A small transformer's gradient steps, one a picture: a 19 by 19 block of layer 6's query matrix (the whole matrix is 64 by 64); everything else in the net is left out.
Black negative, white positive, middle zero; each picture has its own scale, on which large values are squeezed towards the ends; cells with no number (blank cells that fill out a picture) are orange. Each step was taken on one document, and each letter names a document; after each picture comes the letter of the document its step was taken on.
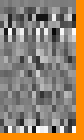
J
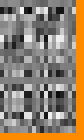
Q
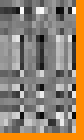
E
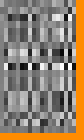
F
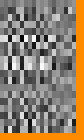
J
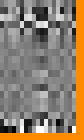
Q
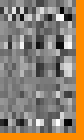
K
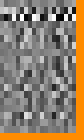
E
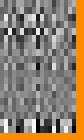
J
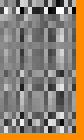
E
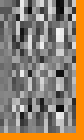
E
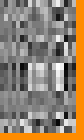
K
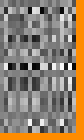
F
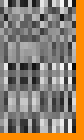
F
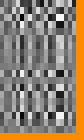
E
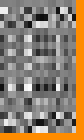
Q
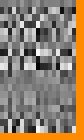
J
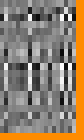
F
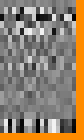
J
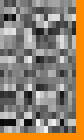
Q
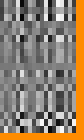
E
